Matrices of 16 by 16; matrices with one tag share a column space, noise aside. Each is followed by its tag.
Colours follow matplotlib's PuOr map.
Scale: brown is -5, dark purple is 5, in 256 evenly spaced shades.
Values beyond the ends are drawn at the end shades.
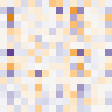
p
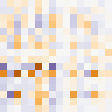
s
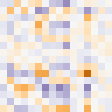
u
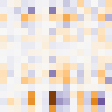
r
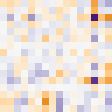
r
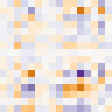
u
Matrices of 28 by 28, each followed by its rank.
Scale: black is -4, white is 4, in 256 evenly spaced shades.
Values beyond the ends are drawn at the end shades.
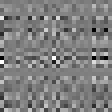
two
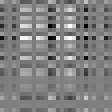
one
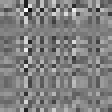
two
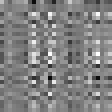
two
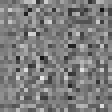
five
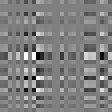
one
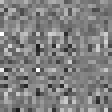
five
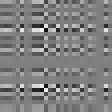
one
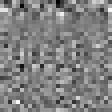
five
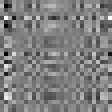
two
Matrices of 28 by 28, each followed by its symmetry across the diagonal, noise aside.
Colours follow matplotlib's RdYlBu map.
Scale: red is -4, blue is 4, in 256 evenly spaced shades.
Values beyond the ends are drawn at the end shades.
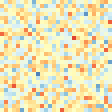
antisymmetric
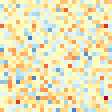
neither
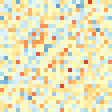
symmetric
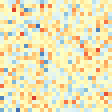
neither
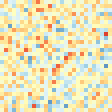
symmetric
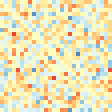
antisymmetric
